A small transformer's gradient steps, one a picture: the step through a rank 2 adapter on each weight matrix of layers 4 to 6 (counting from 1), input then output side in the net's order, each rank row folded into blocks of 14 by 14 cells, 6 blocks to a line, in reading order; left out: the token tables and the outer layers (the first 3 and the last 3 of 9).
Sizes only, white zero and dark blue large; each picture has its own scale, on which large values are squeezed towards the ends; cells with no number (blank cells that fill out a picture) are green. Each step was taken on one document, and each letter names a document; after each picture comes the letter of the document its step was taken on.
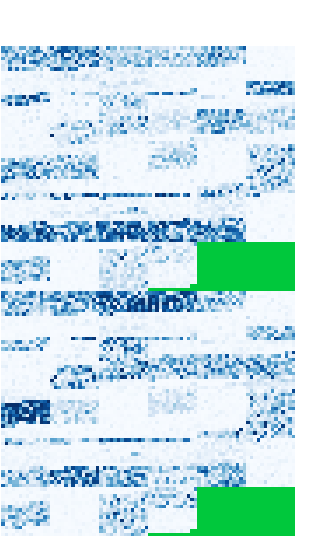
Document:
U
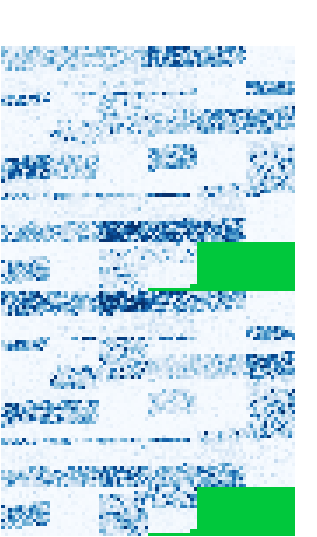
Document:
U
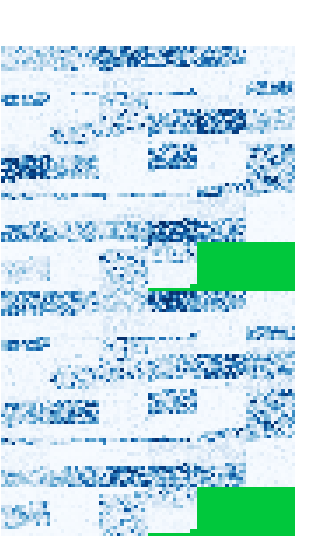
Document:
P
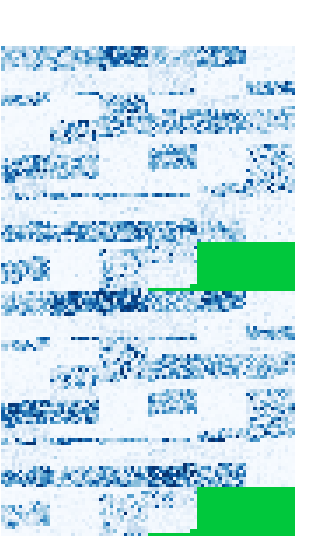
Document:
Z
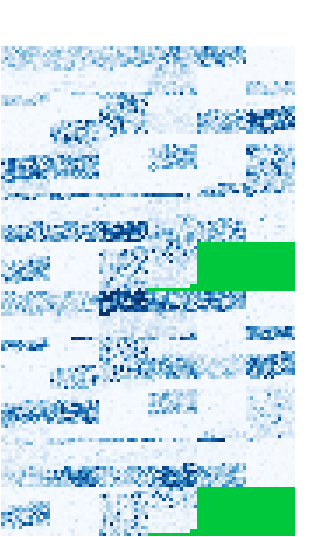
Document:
Z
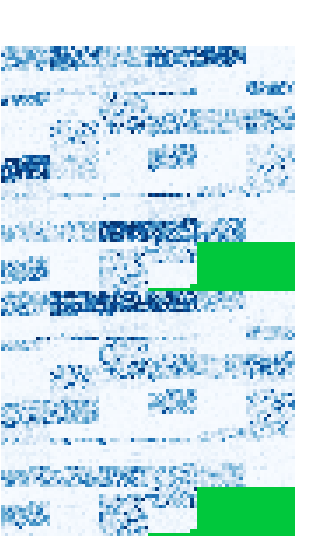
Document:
U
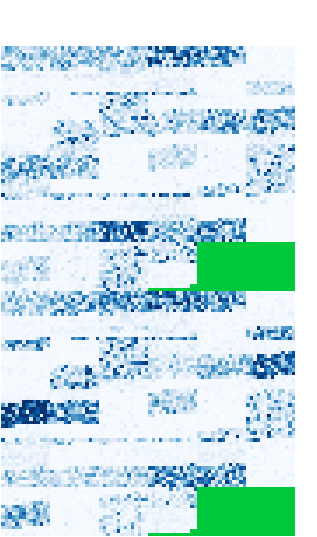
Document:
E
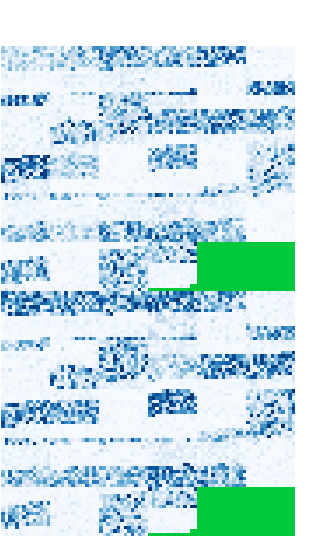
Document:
U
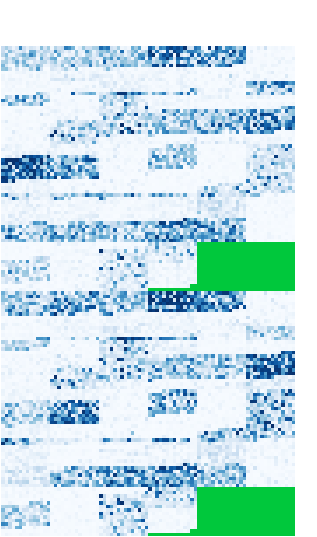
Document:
P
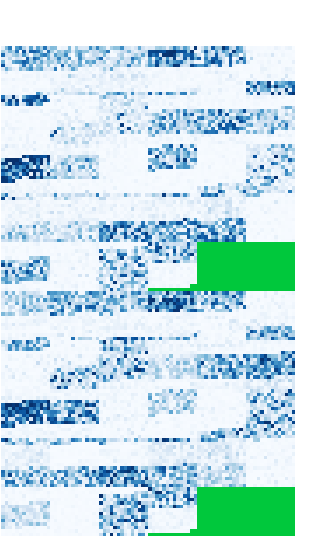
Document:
P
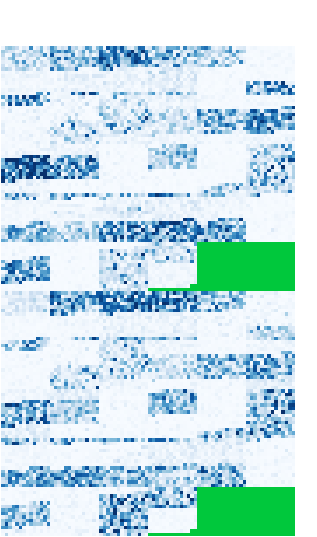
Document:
U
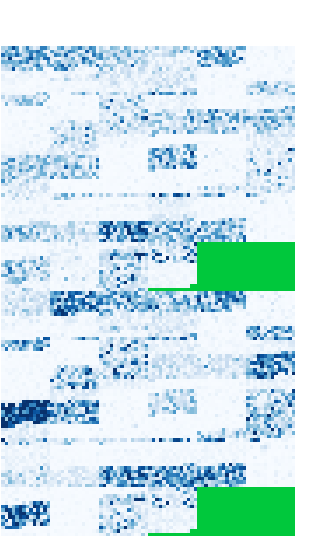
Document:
E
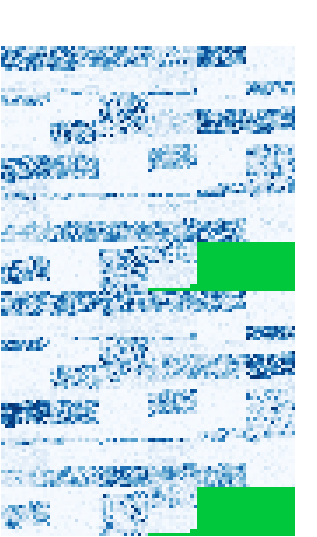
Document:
Z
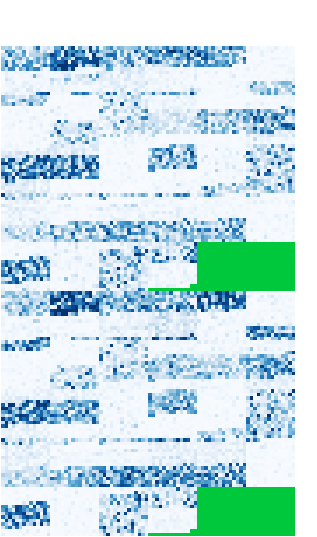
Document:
E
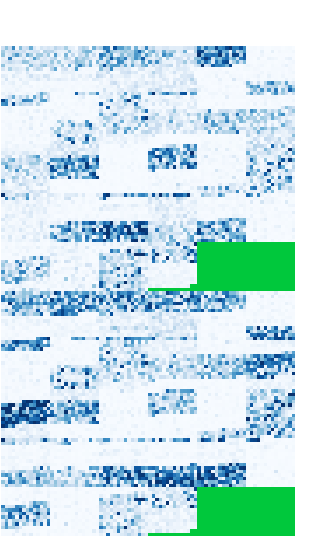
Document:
E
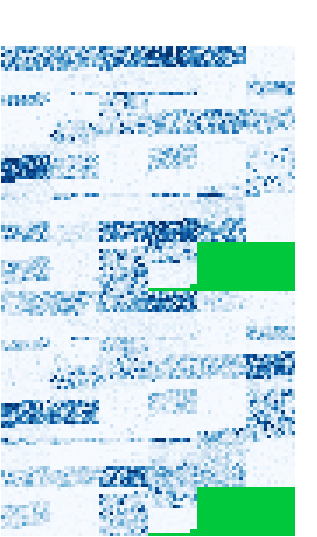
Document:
P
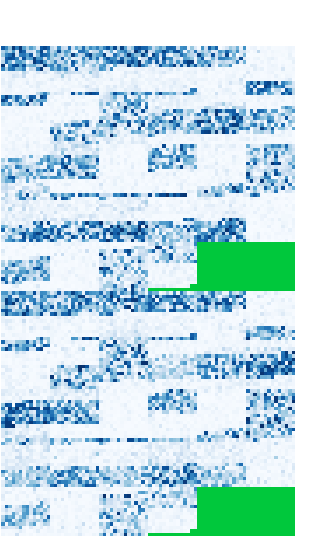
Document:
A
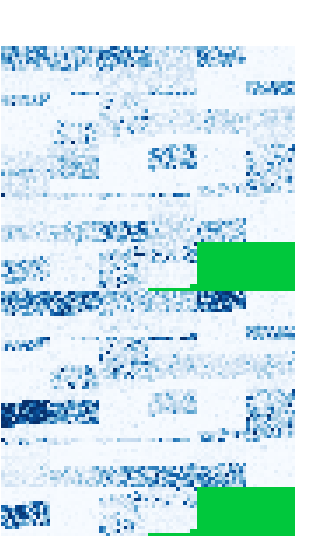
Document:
E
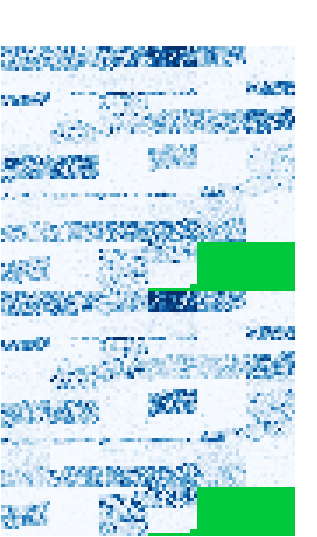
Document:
P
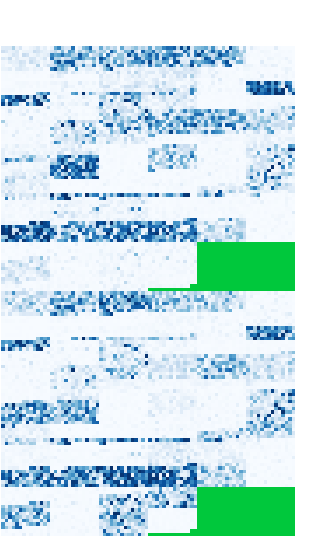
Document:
U
